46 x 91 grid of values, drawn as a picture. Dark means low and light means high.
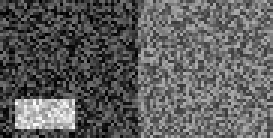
Odd patch: higher, in the bottom left. Seam: vertical, 50% of the way across, the right part higher. Mirror symmetry: none.
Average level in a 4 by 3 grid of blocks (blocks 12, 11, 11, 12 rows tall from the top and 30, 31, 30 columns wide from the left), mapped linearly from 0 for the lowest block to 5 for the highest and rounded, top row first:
024
024
024
524
